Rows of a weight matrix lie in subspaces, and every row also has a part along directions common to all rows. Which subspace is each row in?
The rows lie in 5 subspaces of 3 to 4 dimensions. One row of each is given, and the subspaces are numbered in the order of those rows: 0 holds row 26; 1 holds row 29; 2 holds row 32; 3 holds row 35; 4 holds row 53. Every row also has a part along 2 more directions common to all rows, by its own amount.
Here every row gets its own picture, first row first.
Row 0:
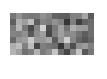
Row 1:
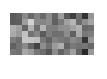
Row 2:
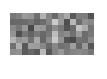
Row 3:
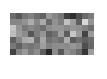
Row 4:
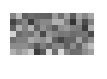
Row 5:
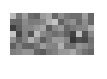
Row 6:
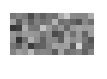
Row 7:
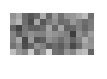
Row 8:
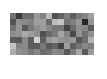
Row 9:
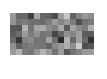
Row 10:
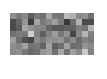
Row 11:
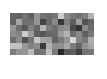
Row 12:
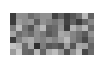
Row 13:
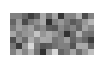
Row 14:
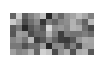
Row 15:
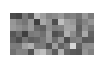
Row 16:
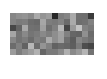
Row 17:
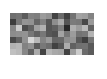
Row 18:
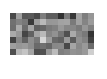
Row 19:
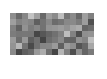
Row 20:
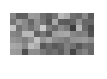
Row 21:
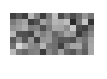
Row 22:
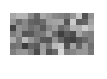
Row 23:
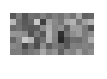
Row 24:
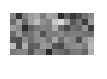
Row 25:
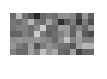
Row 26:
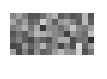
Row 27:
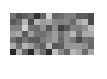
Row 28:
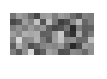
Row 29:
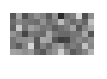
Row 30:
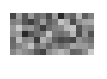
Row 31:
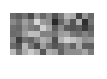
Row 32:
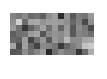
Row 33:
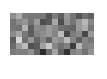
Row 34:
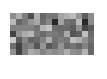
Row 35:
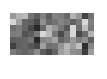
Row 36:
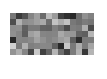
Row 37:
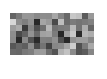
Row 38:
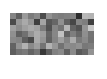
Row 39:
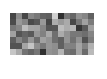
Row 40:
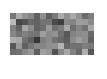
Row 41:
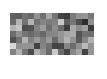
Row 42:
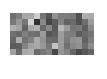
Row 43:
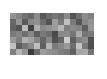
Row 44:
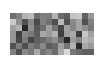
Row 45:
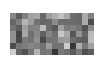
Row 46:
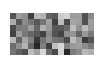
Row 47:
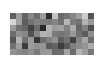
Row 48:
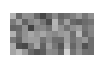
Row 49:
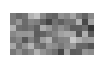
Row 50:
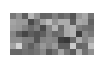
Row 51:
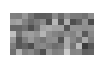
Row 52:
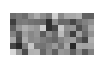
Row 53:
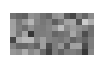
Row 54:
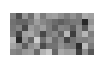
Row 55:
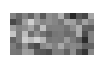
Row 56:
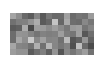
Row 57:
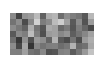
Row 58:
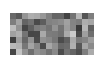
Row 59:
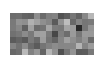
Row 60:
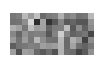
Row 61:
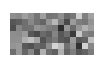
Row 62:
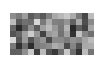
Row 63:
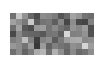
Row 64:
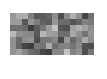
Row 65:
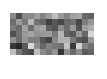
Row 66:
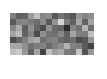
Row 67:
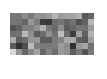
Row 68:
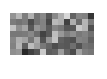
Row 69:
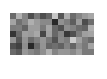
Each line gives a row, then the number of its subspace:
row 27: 4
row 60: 4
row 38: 4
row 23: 4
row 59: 0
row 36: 2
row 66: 2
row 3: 4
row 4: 1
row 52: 1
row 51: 3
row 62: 2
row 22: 0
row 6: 3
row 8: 2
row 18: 1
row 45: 1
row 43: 3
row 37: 3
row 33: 3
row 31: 0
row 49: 0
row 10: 4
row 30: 1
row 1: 4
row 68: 0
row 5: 0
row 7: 4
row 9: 3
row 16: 0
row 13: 1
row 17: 2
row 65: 1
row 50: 1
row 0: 2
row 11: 0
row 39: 1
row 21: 1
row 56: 3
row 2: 0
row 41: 2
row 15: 3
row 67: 1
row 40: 2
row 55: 4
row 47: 4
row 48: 3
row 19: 1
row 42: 4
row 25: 2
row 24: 2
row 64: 3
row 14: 4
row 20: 0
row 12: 2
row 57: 2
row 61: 0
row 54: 3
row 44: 3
